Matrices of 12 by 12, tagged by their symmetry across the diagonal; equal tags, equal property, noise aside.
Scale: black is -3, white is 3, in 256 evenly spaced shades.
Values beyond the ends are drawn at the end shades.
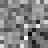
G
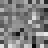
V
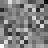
V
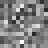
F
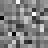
V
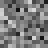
F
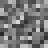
G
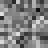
V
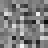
V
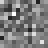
G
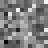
F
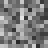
F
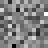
V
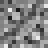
G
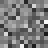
G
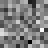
V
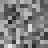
F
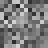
G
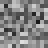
F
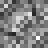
G
